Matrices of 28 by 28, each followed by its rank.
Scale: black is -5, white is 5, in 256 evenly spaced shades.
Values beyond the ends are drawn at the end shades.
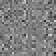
five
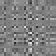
two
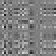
two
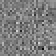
five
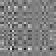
two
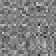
five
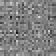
five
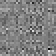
five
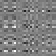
two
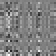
two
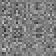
five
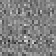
five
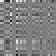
two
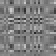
two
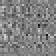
five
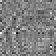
five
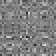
five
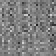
five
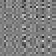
two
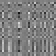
two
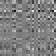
two
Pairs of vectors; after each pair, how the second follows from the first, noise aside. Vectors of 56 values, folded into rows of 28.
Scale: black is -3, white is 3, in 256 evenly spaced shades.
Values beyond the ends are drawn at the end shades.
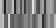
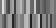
wrapped around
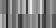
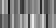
wrapped around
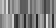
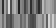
reversed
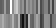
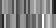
wrapped around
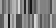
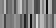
reversed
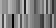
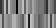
wrapped around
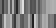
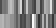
reversed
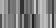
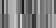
reversed
